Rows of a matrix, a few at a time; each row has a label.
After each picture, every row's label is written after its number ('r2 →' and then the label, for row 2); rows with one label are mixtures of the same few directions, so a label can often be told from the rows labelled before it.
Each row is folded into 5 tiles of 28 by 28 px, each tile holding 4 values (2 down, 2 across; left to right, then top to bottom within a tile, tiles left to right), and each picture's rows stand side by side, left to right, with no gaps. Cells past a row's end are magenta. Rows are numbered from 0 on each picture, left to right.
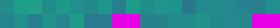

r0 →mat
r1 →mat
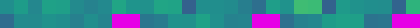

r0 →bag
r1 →mat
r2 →mat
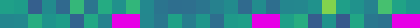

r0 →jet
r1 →mat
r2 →mat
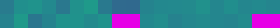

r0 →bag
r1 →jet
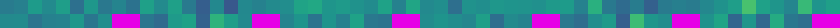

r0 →jet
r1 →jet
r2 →mat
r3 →jet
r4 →jet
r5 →mat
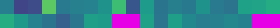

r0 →mat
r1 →bag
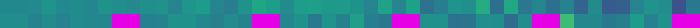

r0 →mat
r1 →bag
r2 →mat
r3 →jet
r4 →bag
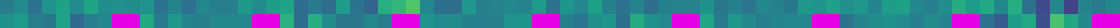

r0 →jet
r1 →bag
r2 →bag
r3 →mat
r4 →jet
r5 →bag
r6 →bag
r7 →jet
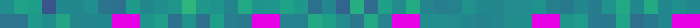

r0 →mat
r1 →mat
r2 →jet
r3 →mat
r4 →jet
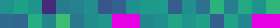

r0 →mat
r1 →jet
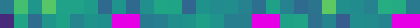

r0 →bag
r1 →mat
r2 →mat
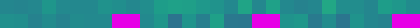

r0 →mat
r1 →mat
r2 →mat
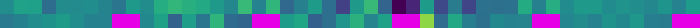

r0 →mat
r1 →mat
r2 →bag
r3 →bag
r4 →mat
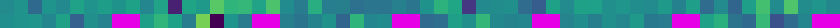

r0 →jet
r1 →jet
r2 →jet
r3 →mat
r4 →mat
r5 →jet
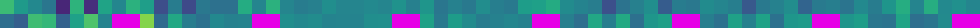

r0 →jet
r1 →bag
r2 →mat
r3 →bag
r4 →mat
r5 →mat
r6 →jet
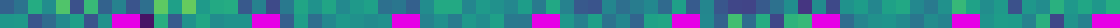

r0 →jet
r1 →bag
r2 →bag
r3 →mat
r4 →mat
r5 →mat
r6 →bag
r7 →jet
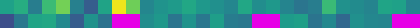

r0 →bag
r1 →mat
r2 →mat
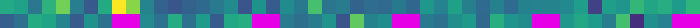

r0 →bag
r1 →mat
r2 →jet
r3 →jet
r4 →jet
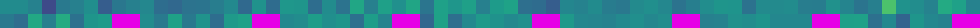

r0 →mat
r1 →mat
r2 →jet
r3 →bag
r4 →bag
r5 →mat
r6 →mat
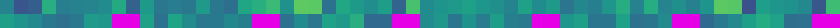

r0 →mat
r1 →bag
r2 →mat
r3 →mat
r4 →jet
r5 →mat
